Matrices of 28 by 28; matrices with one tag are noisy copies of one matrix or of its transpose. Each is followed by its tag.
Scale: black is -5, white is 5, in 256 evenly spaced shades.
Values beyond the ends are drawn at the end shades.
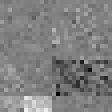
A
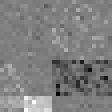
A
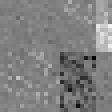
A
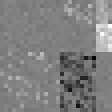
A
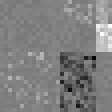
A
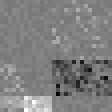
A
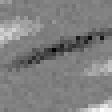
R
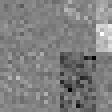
A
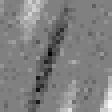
R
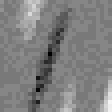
R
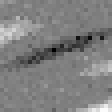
R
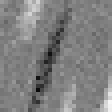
R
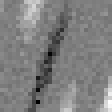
R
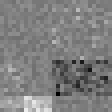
A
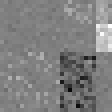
A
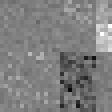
A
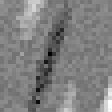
R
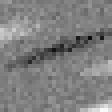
R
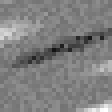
R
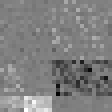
A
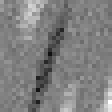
R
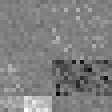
A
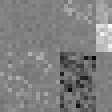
A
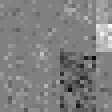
A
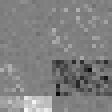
A
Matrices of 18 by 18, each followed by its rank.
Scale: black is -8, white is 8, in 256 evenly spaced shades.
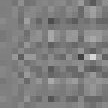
two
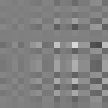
one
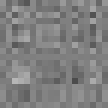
two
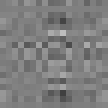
two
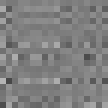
two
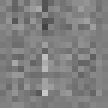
three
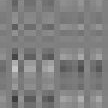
one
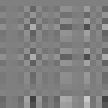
one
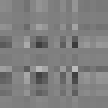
one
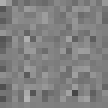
three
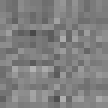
three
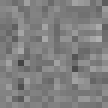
three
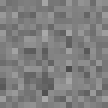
three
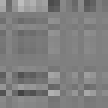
one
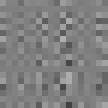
two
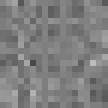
three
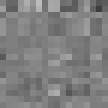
three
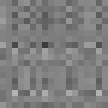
two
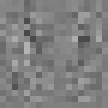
three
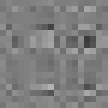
two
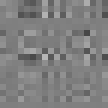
two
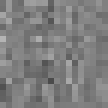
three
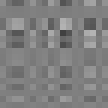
one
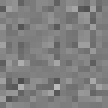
three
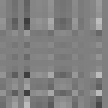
one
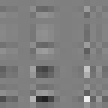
one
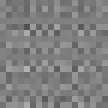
two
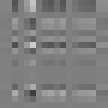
one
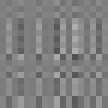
one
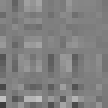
two
